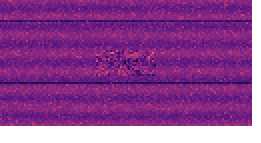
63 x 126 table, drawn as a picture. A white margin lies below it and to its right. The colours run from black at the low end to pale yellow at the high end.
Stripes running across repeat 7 times from top to bottom. Rows 11 and 42 stand out from the rest. An odd patch, rougher than its surroundings, sits in the centre. Values change most from cell to cell in the centre.
